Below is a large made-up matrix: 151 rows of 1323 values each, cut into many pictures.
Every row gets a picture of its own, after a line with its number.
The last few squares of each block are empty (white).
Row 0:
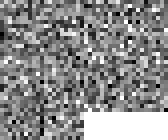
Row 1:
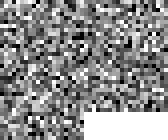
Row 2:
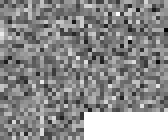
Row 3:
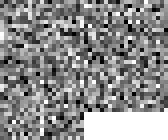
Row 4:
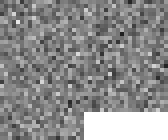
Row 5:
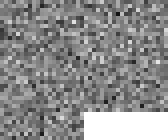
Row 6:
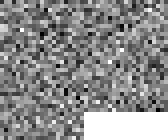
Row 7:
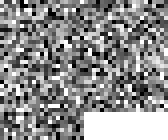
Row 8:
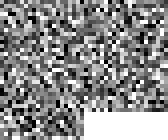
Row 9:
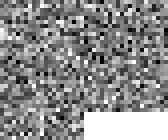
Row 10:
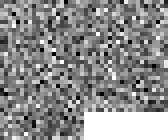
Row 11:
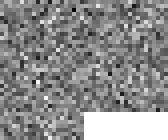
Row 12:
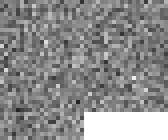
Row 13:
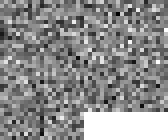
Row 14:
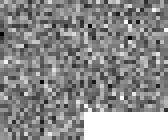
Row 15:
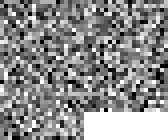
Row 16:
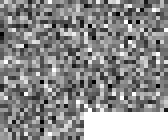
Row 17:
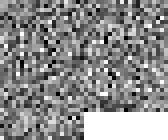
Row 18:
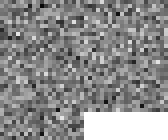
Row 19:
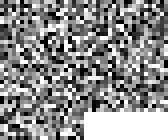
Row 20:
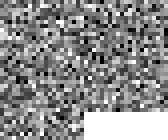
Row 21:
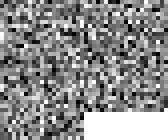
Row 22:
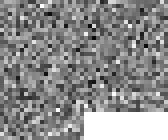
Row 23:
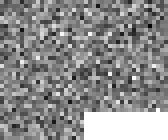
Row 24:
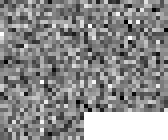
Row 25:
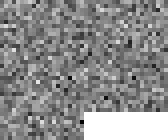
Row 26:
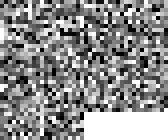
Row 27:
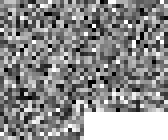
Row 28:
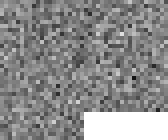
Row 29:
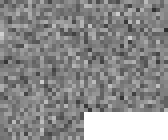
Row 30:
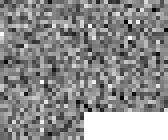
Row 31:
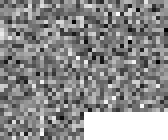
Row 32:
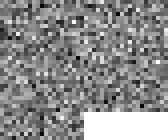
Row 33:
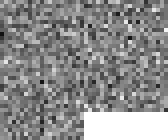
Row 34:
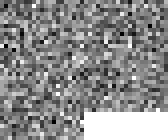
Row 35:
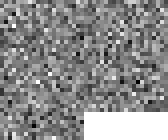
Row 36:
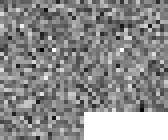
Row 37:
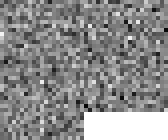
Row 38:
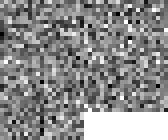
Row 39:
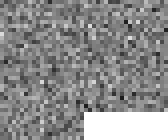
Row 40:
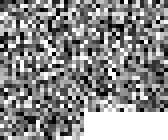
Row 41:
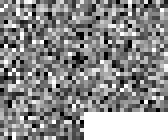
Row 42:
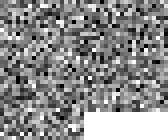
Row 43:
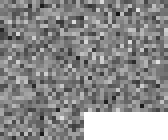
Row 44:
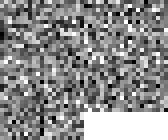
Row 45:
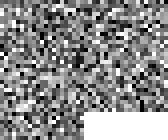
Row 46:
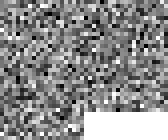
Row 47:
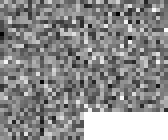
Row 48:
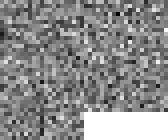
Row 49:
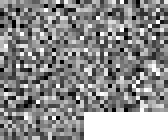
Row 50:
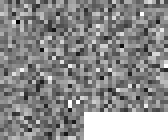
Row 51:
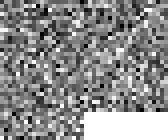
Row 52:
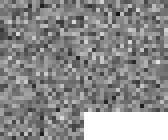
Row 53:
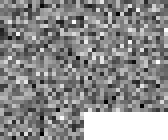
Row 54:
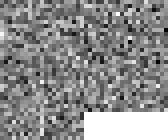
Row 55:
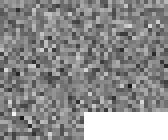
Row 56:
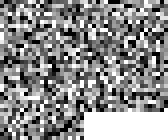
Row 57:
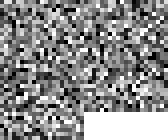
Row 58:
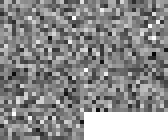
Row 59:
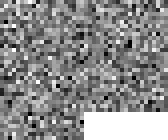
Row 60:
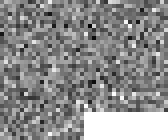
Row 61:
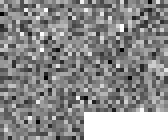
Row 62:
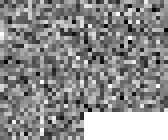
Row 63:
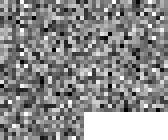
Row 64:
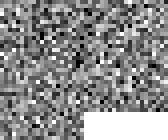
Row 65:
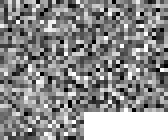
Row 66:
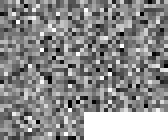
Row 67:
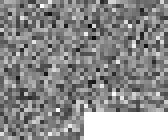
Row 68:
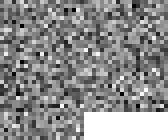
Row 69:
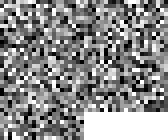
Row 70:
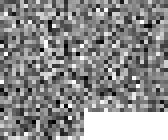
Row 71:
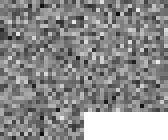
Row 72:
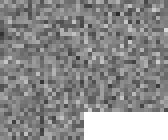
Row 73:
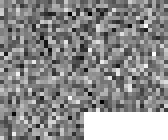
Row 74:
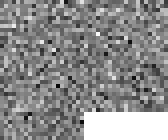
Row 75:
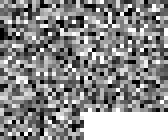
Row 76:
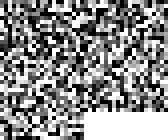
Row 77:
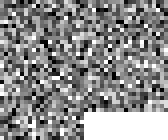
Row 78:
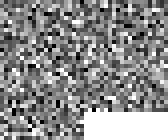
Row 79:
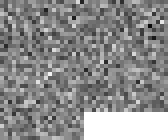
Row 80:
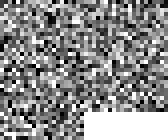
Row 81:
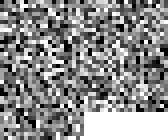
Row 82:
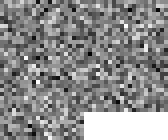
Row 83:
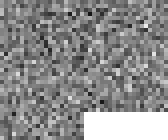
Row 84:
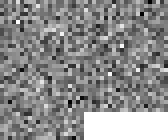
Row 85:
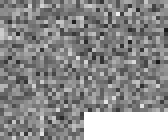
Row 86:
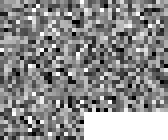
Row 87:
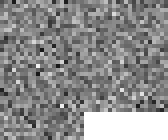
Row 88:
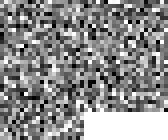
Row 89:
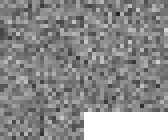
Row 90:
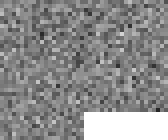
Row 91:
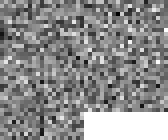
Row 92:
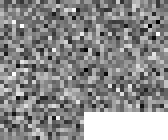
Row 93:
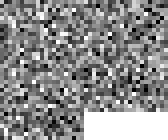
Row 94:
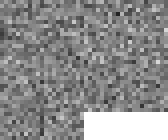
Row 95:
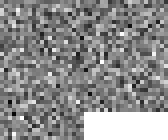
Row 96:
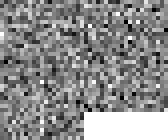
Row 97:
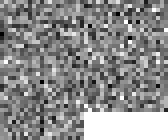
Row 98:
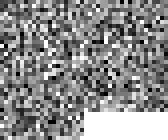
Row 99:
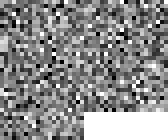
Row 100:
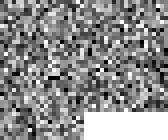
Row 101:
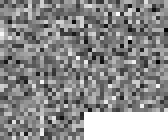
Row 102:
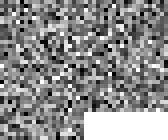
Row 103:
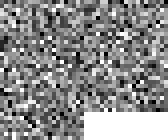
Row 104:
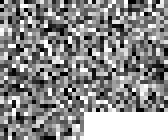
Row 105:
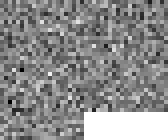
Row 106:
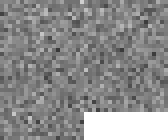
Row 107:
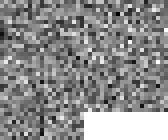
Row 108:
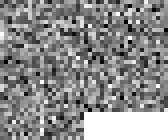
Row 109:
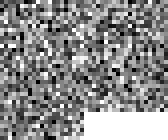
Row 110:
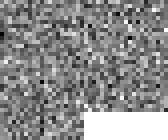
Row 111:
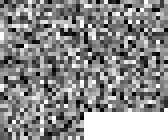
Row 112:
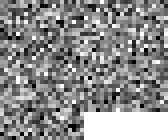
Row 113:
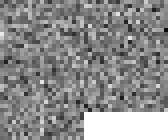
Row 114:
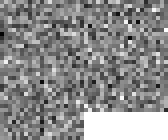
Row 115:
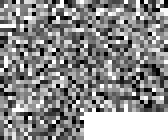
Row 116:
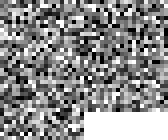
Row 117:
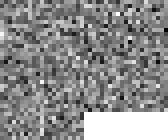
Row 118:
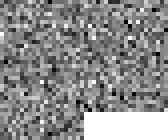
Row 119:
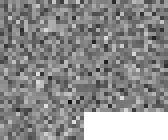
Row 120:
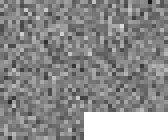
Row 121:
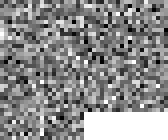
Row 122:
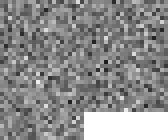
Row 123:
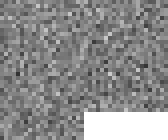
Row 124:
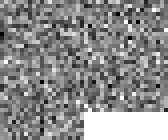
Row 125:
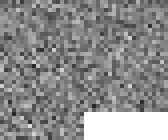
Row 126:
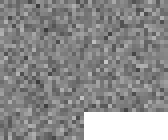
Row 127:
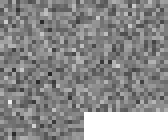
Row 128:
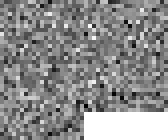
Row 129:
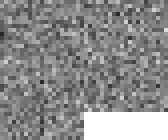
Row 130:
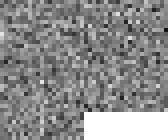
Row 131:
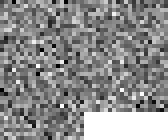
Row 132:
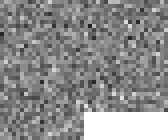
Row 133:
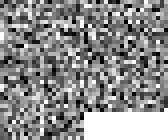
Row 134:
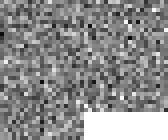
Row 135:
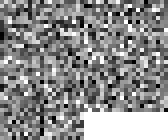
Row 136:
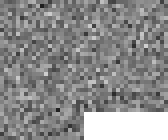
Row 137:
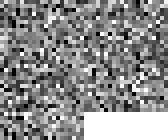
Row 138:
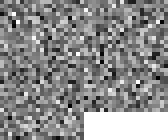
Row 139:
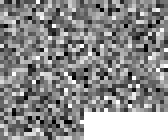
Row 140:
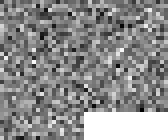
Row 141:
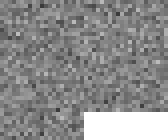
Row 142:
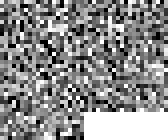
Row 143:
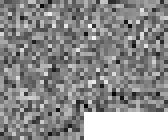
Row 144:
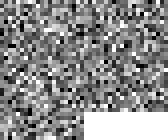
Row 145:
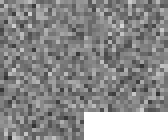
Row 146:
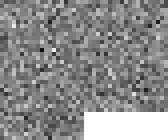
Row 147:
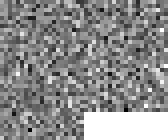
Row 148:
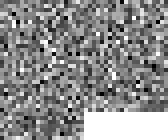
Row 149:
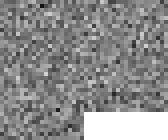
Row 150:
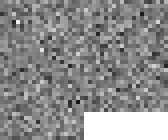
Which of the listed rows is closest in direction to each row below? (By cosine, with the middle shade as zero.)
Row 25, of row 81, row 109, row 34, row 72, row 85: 81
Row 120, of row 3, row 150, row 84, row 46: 84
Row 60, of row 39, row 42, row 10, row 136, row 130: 42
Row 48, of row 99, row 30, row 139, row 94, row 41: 94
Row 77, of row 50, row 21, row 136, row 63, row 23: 23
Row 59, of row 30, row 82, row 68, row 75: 82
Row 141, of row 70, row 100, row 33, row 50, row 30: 33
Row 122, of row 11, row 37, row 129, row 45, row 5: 11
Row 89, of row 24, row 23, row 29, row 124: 124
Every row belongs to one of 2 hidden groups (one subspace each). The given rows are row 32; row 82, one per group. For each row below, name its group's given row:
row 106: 82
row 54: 32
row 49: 82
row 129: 32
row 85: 32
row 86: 82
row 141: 32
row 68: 82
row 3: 32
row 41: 82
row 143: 32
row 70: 82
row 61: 82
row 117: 32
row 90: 82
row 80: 82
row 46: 32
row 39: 32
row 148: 82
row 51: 82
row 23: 82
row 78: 82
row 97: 32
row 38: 32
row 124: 32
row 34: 82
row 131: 82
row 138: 82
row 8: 82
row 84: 82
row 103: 82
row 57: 82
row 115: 82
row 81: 82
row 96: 32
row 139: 82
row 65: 82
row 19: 82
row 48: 32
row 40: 82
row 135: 32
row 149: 32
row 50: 82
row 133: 32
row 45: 82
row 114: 32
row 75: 32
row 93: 82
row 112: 32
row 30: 32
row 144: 82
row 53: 32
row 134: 32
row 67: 32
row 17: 82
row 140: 82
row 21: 32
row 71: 32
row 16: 32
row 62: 32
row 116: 32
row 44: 32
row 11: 82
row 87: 82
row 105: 82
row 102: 82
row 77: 82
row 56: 32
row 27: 32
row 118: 32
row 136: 32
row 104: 82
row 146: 82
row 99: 82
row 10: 82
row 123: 82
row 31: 32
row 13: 32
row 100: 82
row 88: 32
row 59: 82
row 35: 82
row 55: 82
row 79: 82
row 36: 82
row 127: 82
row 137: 82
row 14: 32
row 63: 82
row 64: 82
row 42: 32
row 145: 82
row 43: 32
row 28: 82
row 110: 32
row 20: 32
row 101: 32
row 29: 32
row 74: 82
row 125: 82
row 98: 82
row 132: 32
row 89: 32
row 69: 82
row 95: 82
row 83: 82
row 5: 32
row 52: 32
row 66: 82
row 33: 32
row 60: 32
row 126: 82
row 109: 82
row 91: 32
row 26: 32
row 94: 32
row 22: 32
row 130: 32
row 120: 82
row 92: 82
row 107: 32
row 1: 82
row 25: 82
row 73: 82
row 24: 32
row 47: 32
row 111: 32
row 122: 82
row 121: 32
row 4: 82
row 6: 82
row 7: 82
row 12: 82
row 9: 32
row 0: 32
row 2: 32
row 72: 32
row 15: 82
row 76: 82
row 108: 32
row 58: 82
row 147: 82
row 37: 32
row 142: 82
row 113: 32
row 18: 32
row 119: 82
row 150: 82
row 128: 32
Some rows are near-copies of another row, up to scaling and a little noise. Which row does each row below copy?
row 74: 115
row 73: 83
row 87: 131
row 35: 69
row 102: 19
